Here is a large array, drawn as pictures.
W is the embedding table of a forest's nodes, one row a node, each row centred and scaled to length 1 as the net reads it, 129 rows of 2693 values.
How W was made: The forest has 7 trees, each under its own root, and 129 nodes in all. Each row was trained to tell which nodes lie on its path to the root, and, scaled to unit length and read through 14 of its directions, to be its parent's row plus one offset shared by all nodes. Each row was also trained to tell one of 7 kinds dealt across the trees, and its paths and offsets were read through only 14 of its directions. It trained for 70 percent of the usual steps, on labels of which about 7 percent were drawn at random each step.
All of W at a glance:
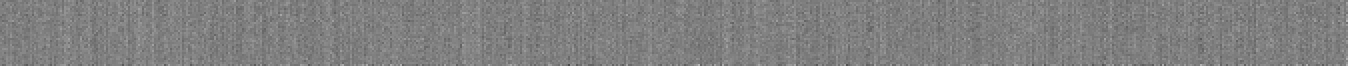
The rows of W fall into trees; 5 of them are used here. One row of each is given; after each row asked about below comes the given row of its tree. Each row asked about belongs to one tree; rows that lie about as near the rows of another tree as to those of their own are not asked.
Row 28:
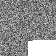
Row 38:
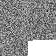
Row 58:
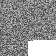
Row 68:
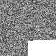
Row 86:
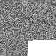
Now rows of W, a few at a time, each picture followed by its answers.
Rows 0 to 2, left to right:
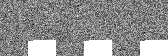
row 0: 38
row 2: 68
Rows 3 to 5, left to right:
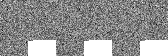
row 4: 28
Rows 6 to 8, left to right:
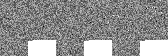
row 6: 68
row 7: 28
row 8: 68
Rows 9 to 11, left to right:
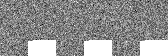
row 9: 68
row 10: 86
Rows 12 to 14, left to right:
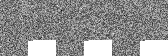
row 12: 38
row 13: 28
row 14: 86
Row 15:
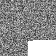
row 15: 28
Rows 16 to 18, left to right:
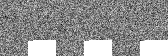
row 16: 38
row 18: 28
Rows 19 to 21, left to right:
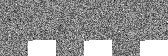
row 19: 28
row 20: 38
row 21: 28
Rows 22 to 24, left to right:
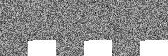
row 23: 68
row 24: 38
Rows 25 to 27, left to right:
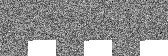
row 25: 68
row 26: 38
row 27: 38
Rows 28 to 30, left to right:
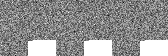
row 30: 28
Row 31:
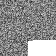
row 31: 28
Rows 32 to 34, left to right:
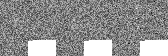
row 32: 28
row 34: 68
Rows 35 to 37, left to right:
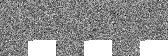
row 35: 38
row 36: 58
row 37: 38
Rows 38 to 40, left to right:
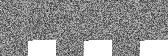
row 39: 28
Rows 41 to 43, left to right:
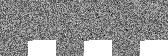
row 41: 28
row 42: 28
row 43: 86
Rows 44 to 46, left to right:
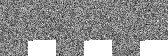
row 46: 28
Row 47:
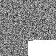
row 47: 86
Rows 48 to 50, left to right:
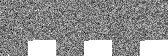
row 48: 86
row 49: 68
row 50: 28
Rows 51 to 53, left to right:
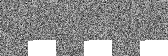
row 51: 38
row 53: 38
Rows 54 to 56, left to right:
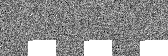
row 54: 28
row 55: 38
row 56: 28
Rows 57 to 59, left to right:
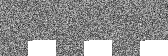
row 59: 86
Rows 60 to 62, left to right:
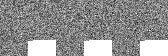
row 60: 28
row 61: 58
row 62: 86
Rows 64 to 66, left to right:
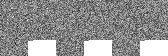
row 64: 38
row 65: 28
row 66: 86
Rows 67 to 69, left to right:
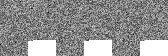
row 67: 58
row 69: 86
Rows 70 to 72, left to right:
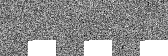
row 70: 28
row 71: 38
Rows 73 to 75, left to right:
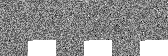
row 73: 28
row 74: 58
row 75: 38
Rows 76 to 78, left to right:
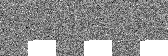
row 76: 38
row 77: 38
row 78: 38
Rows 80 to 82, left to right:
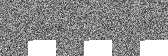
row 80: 38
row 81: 86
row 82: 38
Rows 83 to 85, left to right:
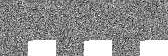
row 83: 28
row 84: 28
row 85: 28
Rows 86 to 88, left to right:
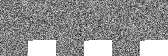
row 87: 86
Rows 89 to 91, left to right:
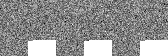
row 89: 38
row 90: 38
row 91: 38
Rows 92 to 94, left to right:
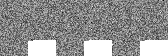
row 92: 38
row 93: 86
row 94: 38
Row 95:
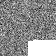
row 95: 38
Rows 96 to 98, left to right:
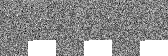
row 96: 58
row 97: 38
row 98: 86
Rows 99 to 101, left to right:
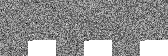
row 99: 68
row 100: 38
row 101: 28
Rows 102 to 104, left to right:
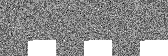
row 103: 68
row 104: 68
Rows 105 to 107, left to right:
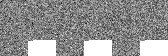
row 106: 86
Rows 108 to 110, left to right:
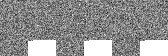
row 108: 38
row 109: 58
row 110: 28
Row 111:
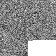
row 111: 86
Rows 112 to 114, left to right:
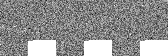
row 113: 28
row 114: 38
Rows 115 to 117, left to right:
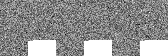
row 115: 58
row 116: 68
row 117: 86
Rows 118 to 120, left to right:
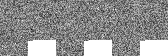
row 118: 28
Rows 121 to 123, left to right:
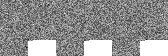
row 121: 28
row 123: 58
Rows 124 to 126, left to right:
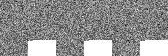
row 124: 28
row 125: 86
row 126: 38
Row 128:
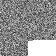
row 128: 28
